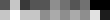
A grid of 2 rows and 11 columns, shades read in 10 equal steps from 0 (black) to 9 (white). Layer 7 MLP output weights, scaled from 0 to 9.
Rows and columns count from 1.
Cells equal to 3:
4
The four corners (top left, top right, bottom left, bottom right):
3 0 7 1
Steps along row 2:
up down same down up down up down up down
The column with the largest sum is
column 2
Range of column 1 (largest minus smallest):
4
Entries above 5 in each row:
1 7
